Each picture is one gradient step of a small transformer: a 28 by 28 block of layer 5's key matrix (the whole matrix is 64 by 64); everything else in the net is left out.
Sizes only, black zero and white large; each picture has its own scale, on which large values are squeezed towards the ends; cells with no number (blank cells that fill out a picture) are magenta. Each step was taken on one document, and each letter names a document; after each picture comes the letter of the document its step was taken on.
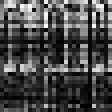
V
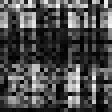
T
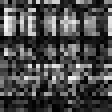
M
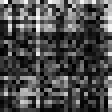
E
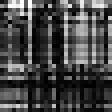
V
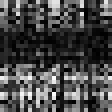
E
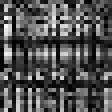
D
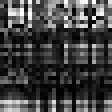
V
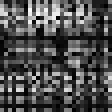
M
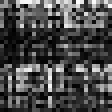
T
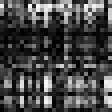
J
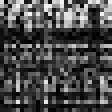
J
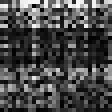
T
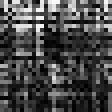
E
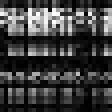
M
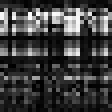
M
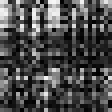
E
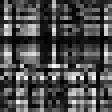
D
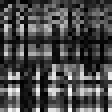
D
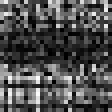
E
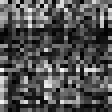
J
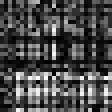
D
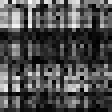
T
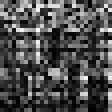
E
